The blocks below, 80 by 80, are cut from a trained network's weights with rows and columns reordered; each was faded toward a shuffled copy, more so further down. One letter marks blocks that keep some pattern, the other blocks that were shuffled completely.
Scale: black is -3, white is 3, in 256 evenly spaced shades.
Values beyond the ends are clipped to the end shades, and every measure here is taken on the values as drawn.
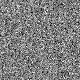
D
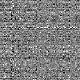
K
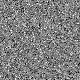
D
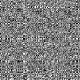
K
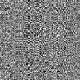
K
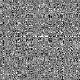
K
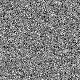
D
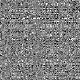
K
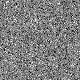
D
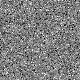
D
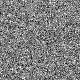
D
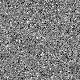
D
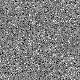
D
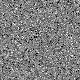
D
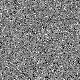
D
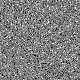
D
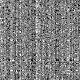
K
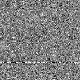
K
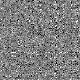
K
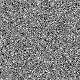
D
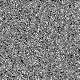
D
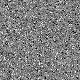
D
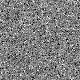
D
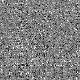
K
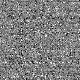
K
